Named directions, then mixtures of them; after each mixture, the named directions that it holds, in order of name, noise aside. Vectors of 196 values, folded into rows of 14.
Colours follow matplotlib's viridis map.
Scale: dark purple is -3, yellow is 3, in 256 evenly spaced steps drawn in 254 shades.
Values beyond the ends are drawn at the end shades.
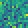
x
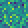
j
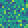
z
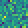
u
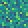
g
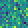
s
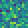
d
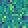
u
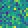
s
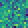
s, x, z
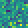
d, x, z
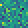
g, u, z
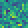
d, s, z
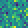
j, s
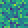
d, g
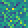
g, j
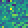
d, u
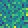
s, u, x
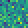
j, u, z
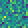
u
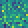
j, z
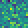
d, g, u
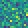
g, j, s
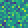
j, x, z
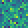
d, g, j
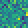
g, s, u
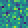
s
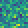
d, s
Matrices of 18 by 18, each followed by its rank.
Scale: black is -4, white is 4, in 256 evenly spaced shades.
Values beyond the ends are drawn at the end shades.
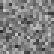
full rank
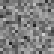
full rank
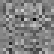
three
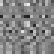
three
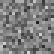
full rank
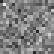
full rank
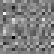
three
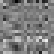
three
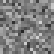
full rank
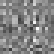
three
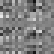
three
